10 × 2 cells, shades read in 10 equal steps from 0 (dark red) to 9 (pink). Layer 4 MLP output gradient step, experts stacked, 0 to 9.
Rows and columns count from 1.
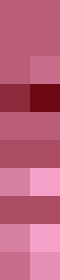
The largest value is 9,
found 2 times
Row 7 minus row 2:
2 4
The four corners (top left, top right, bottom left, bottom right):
5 5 6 8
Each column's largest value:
7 9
